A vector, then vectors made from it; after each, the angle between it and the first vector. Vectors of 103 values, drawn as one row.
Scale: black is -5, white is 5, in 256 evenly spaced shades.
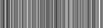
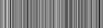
nearly opposite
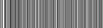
partly opposed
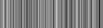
nearly opposite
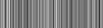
nearly opposite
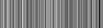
nearly opposite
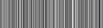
partly opposed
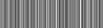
partly opposed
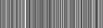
orthogonal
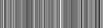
partly opposed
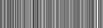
orthogonal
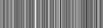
orthogonal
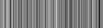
nearly opposite
